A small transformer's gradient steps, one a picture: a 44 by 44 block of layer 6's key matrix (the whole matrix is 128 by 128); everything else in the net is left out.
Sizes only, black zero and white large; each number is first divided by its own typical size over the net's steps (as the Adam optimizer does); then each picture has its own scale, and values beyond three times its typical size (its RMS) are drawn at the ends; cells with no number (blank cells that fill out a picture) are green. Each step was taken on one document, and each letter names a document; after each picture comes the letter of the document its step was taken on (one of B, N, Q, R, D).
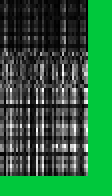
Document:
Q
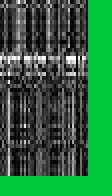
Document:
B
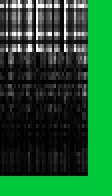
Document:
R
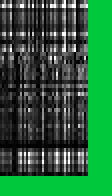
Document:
R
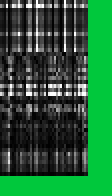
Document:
R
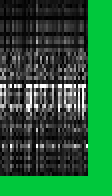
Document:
Q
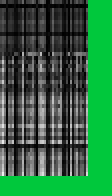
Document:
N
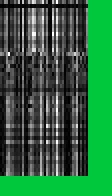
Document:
N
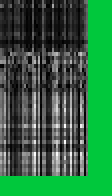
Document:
N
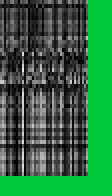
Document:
N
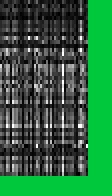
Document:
Q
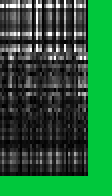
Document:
R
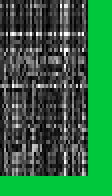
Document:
B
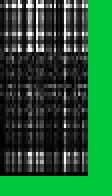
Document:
R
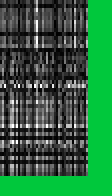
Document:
Q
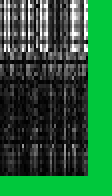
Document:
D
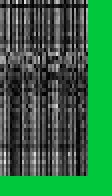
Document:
B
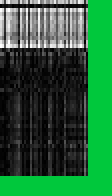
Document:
B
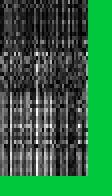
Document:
N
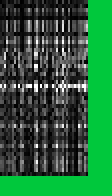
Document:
Q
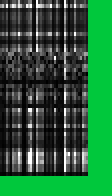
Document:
R
